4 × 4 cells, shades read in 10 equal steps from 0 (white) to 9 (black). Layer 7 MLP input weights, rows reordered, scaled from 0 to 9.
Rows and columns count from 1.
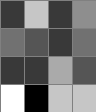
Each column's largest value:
7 9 7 6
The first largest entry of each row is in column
1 3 1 2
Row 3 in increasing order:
3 6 7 7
